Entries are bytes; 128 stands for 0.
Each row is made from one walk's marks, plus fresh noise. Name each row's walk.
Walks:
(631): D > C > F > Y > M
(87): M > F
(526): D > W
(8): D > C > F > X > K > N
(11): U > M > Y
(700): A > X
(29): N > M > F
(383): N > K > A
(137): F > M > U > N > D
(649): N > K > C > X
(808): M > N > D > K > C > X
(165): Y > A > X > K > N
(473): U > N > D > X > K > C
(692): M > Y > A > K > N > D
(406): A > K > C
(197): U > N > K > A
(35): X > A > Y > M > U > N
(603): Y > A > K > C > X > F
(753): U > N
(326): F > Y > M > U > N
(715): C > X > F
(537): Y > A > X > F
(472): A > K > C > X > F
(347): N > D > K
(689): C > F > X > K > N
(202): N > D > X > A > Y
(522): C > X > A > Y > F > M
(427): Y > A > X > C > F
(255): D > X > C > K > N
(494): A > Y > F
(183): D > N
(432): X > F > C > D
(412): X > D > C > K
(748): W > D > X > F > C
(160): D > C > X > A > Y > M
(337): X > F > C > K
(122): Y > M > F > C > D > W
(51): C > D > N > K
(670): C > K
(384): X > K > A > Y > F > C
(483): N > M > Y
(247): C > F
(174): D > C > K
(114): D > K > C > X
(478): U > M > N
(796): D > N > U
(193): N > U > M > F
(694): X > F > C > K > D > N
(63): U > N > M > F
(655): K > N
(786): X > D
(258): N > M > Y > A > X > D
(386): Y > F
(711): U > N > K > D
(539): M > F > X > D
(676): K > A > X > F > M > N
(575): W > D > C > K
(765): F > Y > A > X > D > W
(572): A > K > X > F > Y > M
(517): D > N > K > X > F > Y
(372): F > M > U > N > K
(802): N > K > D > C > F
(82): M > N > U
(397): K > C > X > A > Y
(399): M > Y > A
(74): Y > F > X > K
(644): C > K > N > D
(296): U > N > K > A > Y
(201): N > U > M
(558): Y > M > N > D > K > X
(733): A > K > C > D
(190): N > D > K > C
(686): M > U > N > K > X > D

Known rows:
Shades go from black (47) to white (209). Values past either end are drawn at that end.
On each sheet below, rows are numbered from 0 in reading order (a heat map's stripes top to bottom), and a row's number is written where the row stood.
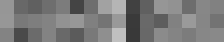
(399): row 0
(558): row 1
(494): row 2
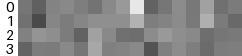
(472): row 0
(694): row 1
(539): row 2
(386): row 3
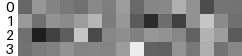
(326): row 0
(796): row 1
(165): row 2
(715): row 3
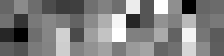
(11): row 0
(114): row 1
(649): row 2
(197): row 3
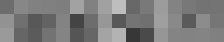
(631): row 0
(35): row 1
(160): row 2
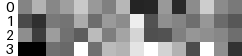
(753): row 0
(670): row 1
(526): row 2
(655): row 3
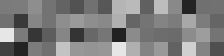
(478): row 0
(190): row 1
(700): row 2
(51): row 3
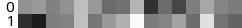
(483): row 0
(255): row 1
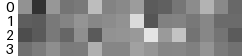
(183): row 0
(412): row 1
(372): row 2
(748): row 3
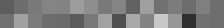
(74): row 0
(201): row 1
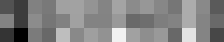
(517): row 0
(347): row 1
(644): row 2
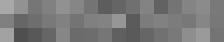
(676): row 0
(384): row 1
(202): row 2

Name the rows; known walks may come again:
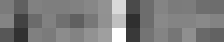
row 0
(733)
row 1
(494)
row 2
(174)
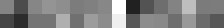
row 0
(808)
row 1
(670)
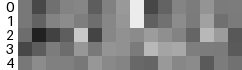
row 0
(603)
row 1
(472)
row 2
(165)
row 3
(686)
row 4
(572)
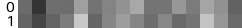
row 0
(692)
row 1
(296)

